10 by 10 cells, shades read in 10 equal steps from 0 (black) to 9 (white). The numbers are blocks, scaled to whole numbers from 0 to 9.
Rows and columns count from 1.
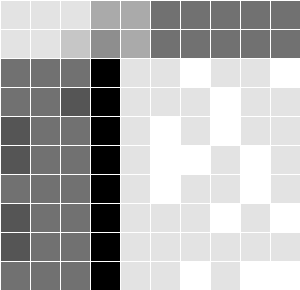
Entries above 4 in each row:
5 5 6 6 6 6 6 6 6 6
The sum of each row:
56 54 62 60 61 62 62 61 59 63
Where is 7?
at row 2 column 3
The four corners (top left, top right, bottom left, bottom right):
8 4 4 9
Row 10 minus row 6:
1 0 0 0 0 -1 0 0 0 1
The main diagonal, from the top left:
8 8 4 0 8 9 8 9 8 9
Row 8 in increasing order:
0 3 4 4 8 8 8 8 9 9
